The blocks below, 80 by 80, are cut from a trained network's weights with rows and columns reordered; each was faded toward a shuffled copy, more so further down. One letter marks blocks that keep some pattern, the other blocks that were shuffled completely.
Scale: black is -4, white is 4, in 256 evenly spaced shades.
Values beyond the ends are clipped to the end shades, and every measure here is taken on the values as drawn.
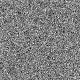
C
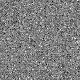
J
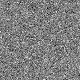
C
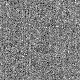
J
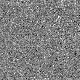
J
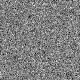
J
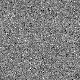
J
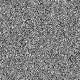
J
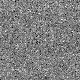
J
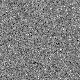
C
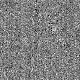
J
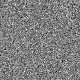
C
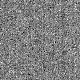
J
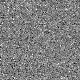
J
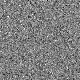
C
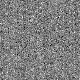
J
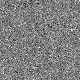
C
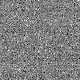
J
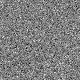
C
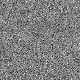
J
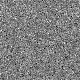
C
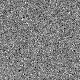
C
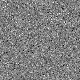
C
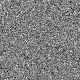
C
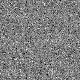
J
